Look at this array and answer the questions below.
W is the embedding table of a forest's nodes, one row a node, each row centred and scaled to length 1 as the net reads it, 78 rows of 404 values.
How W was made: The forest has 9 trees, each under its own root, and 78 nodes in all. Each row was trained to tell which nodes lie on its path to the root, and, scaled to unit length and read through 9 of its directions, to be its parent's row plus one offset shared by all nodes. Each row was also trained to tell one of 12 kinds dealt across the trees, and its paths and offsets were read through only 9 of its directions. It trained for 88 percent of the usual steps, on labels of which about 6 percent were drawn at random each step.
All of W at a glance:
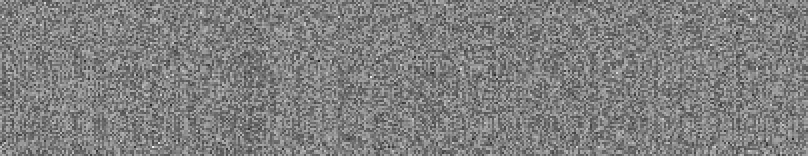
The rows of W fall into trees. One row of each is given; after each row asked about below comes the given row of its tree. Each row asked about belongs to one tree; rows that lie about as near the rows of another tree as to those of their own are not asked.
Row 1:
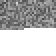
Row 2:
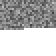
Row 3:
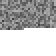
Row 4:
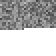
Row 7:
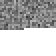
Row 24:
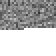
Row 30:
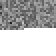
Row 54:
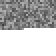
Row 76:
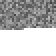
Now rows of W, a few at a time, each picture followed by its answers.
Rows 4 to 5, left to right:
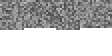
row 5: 24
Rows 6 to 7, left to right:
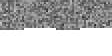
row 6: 24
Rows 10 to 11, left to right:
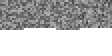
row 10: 3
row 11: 24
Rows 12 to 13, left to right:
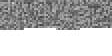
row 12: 2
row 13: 24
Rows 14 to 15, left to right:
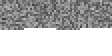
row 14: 54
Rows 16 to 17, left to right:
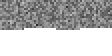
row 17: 54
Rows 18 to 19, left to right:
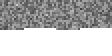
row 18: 30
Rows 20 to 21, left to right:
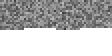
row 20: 30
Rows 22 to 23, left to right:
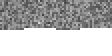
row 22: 30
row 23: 24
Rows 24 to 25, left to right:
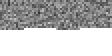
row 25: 2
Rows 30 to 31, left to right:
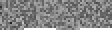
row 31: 54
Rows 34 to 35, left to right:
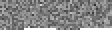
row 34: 54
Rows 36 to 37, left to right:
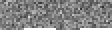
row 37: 76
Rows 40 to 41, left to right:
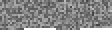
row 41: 2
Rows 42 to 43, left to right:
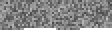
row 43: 54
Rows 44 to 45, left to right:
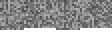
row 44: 30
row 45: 24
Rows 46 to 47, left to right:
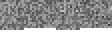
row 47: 2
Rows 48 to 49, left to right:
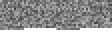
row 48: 2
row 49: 24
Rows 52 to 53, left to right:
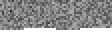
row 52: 2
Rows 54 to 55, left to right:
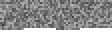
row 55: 76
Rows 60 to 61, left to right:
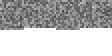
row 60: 2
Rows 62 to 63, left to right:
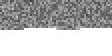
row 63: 54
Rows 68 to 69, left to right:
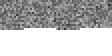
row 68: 24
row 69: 54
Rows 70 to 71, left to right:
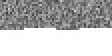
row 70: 54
